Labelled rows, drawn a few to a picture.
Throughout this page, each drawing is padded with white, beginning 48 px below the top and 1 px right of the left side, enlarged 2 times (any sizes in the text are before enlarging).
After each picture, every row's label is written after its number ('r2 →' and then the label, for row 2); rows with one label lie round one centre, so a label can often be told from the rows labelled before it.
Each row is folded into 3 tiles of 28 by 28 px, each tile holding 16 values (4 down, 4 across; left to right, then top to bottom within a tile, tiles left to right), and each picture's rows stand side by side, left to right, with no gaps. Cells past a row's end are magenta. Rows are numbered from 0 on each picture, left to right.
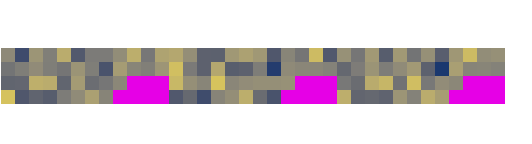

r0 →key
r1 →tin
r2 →key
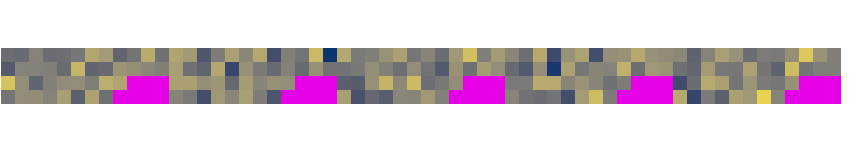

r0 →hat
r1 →tin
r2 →key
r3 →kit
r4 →key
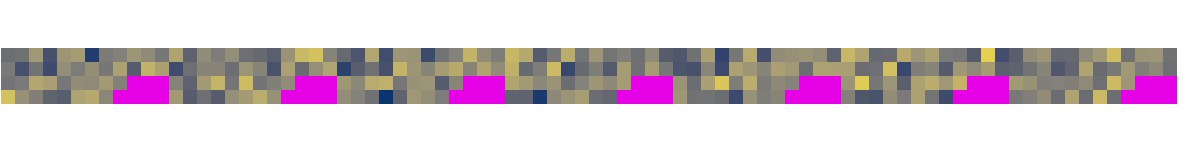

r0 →kit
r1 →key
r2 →kit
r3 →tin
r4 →kit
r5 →tin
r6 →hat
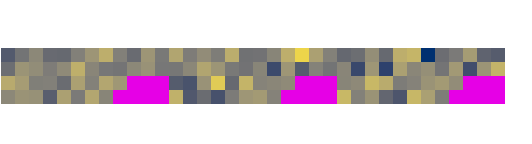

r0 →hat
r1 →key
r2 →kit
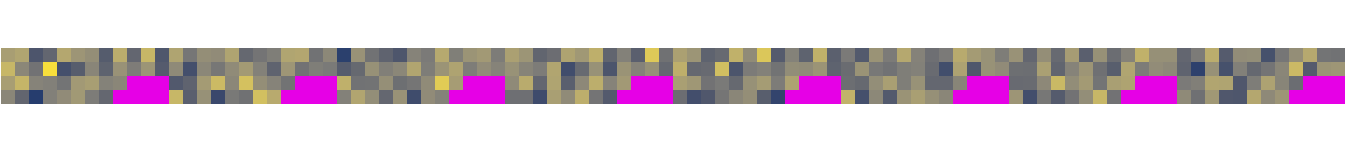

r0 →tin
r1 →key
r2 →hat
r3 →tin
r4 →tin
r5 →key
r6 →key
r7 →kit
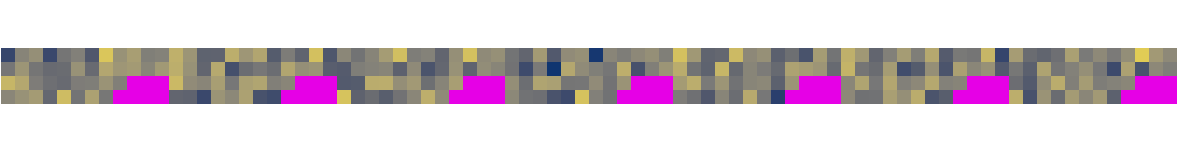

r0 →hat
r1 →tin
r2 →key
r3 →kit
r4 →tin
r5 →tin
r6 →key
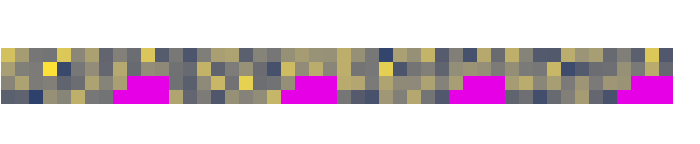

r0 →tin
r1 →key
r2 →tin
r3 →tin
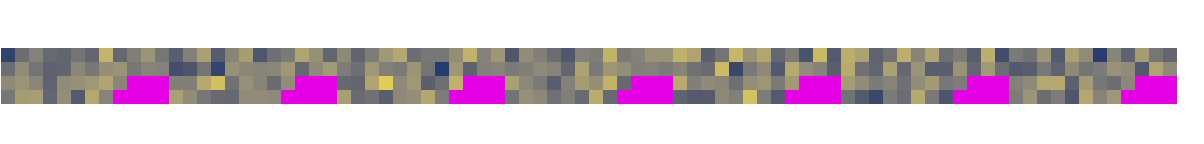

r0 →hat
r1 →kit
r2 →key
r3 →hat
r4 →tin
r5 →tin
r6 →kit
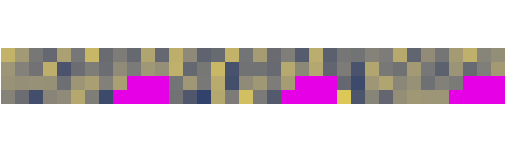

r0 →tin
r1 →tin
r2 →key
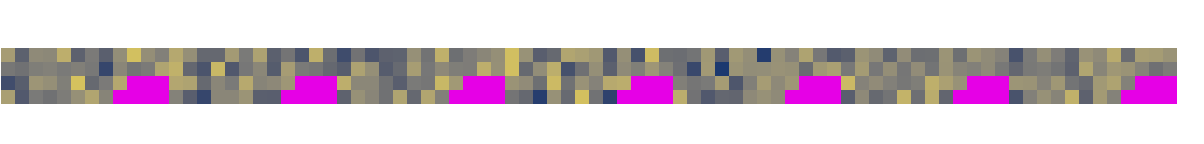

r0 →key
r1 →tin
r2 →hat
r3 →tin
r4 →kit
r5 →hat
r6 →hat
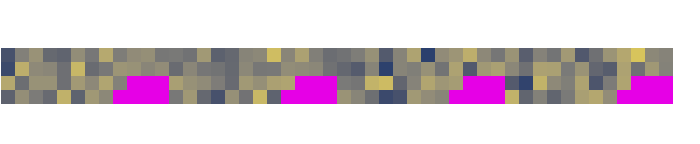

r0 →hat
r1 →hat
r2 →kit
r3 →key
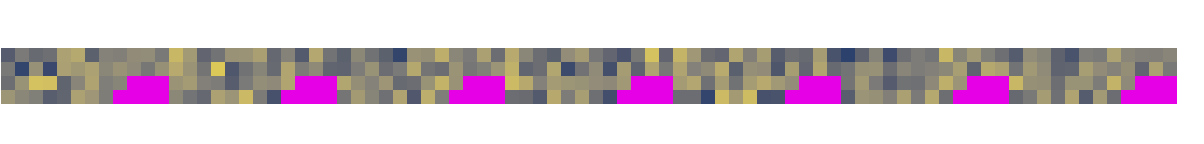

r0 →kit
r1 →tin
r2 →hat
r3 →tin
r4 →tin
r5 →hat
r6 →hat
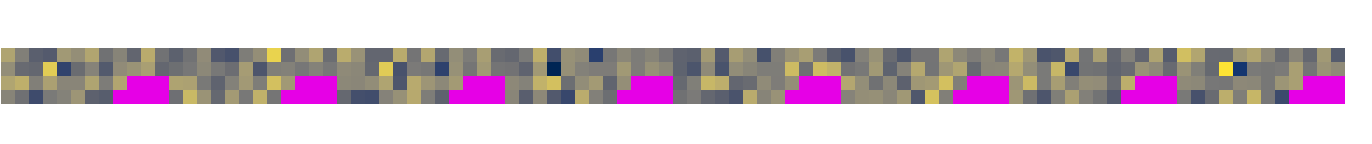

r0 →tin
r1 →hat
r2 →tin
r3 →kit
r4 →kit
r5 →hat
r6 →tin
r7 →tin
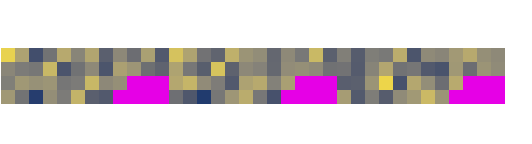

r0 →tin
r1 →tin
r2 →key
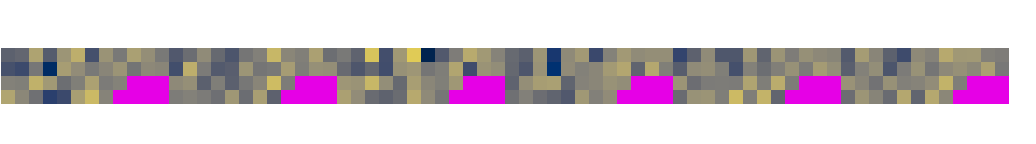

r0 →kit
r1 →hat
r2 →kit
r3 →kit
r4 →hat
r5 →hat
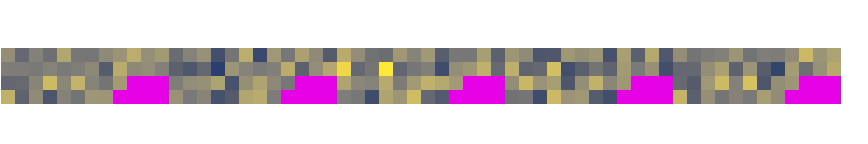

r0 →key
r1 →kit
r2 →tin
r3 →tin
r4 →key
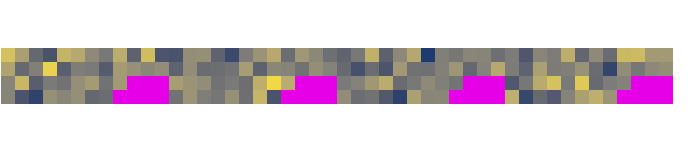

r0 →tin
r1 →hat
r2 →kit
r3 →key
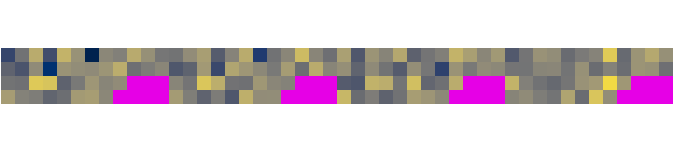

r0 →kit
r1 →kit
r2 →key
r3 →hat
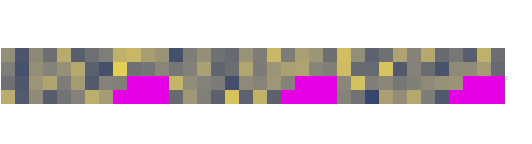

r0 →key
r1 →hat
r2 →tin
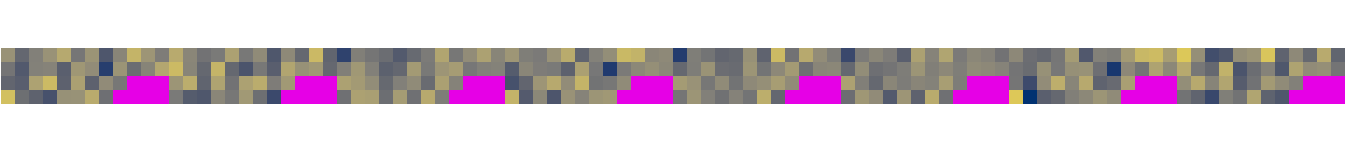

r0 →key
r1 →tin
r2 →hat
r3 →key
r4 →hat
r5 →hat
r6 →key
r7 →tin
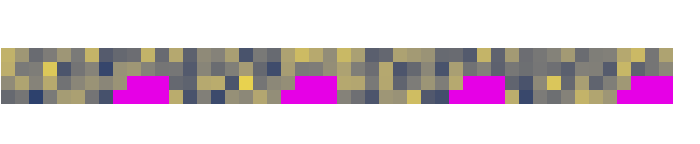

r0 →tin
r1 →key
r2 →tin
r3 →key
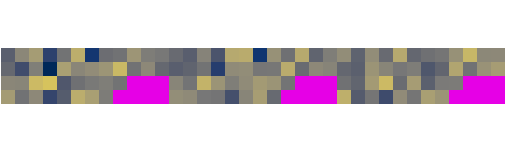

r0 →kit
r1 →kit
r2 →key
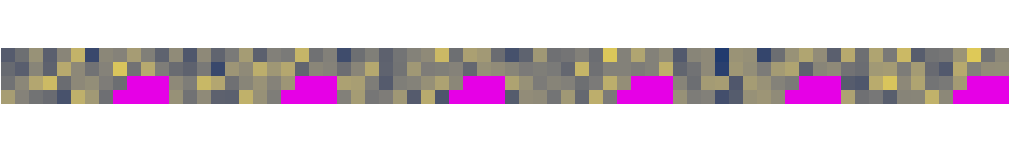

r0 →kit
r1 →kit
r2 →hat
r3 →hat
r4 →kit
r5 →key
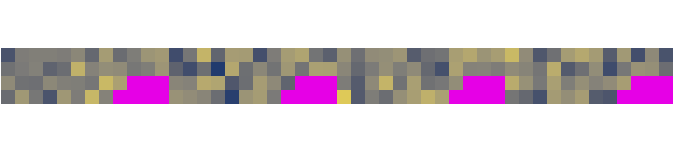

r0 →hat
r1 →kit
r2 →key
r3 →tin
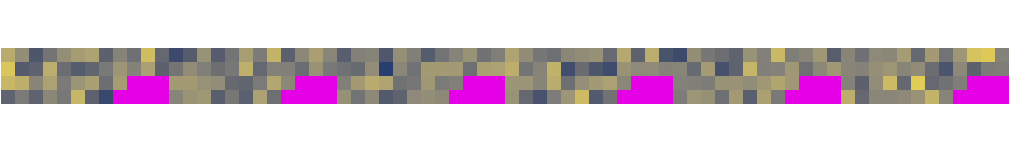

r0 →tin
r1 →hat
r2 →kit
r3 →tin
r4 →hat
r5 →key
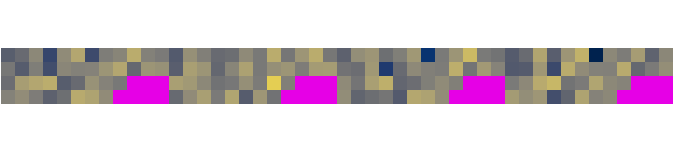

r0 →kit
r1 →hat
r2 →kit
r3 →kit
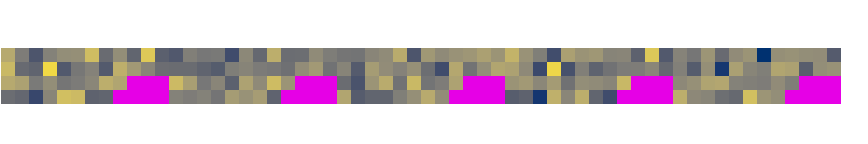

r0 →tin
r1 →hat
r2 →key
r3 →tin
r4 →kit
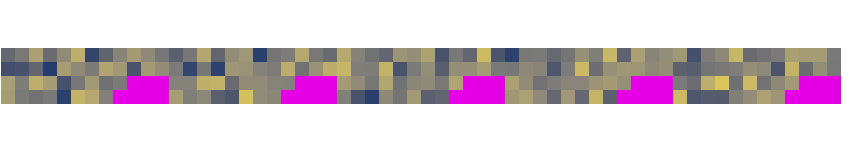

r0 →kit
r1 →kit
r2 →tin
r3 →hat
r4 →key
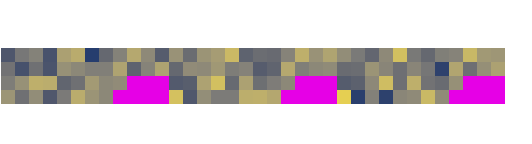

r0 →kit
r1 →key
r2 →key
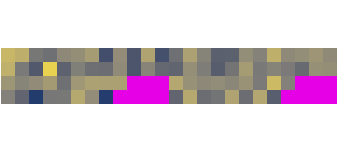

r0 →tin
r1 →hat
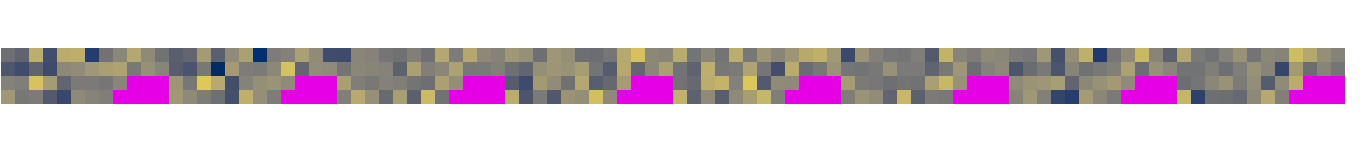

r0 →kit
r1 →kit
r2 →hat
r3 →key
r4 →key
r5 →hat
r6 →kit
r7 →key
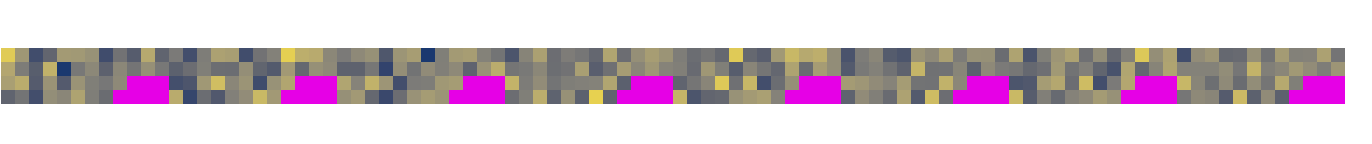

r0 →tin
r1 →key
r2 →kit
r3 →hat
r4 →key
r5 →hat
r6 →key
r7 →hat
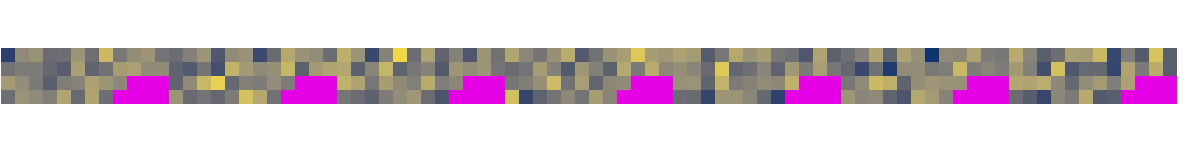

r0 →hat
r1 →kit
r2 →tin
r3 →key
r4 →tin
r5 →kit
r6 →tin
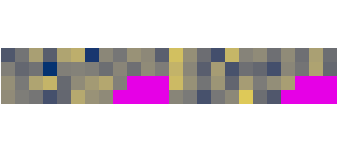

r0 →kit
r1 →tin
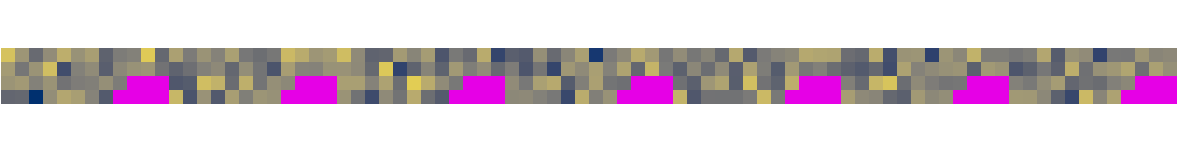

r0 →tin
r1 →key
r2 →tin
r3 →kit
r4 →key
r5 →kit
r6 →kit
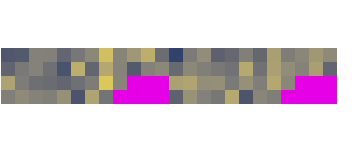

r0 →hat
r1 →hat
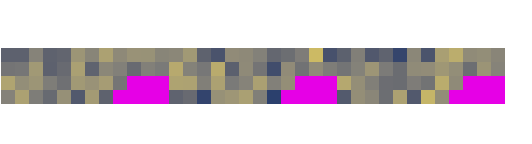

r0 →hat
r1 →tin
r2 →hat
